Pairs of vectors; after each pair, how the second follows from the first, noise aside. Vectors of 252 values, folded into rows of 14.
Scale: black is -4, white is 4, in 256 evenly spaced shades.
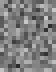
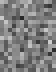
wrapped around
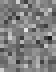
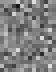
wrapped around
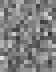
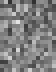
wrapped around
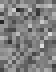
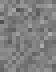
shrunk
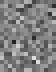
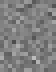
shrunk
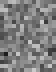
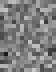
copied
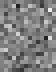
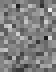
copied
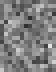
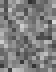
wrapped around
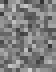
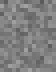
shrunk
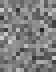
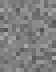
shrunk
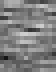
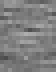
shrunk
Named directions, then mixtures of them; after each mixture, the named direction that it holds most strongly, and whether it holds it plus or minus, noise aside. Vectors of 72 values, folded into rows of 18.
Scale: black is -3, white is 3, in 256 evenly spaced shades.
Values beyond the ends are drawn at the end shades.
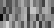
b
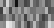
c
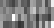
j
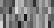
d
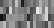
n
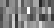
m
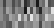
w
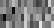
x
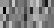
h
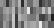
m, plus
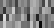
b, plus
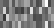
h, minus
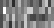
h, minus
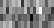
w, minus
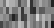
j, minus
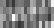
j, plus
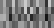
w, minus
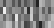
m, minus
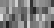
b, minus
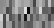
w, minus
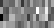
n, plus
